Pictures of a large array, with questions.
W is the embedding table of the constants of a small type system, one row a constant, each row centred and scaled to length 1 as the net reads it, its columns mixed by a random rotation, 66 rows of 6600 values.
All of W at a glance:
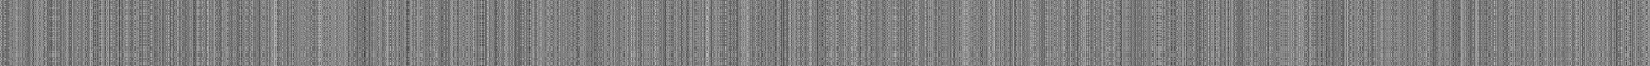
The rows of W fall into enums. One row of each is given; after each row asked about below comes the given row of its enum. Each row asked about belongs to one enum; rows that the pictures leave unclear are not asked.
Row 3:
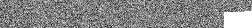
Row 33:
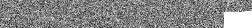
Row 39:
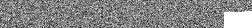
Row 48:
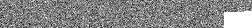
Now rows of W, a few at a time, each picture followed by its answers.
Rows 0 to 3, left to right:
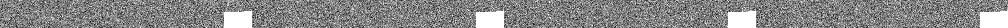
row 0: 33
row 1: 3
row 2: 48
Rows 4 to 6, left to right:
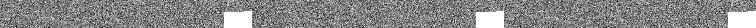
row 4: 33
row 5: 3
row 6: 33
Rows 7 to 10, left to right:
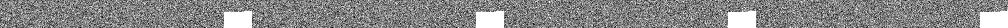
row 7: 39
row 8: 39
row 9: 48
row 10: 3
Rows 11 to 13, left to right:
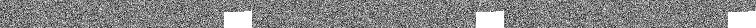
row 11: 3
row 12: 33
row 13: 3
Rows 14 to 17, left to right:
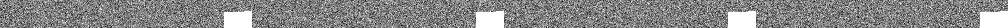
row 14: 3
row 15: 33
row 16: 39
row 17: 39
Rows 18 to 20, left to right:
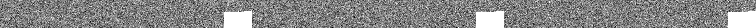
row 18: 33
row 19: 39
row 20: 48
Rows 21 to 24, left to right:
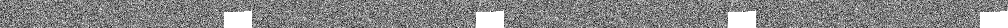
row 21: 3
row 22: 33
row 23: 33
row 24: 3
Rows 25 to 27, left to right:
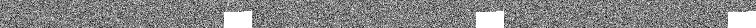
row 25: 33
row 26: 3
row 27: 39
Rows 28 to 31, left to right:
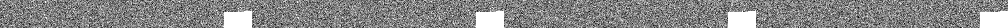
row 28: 48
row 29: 48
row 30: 33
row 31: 39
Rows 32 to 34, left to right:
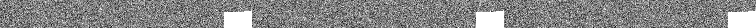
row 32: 3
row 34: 3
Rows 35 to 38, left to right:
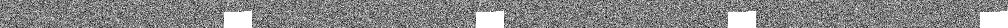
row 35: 33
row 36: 33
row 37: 39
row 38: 3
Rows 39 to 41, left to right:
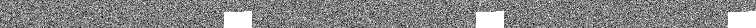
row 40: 33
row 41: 48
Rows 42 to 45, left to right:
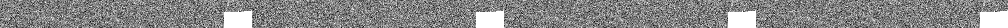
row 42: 33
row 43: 3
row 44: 33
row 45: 33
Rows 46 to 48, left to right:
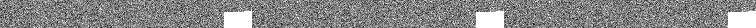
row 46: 3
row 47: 48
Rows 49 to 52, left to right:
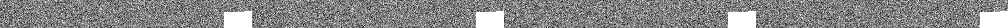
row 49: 3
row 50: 3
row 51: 39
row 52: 48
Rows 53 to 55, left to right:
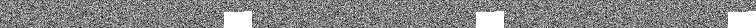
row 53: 39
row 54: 39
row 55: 39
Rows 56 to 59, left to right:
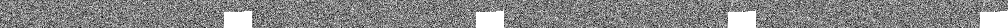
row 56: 39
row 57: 3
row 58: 33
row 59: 33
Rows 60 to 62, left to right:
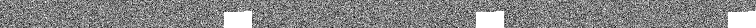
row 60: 48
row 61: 39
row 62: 3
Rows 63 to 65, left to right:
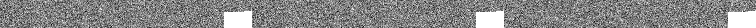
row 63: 3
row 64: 3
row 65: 33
